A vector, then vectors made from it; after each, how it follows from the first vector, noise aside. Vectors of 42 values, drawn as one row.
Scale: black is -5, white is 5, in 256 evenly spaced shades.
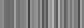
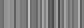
negated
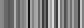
scaled up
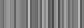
negated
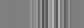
partly zeroed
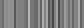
negated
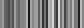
scaled up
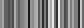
scaled up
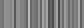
negated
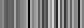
scaled up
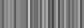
negated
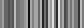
scaled up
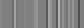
partly zeroed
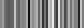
scaled up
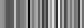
scaled up
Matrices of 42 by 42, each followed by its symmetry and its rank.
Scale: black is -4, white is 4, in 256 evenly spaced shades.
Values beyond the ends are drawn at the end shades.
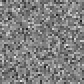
antisymmetric, full rank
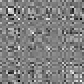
symmetric, rank three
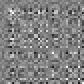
symmetric, rank three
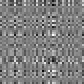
neither, rank two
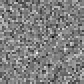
antisymmetric, full rank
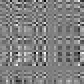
neither, rank two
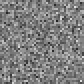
neither, full rank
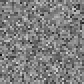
neither, full rank
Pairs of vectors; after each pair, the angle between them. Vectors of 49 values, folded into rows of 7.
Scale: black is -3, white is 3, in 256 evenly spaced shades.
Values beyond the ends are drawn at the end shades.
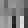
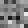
orthogonal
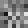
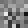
nearly opposite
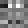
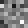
orthogonal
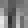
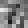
partly aligned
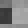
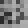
partly aligned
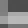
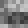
nearly opposite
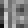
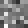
partly aligned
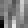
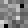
partly opposed
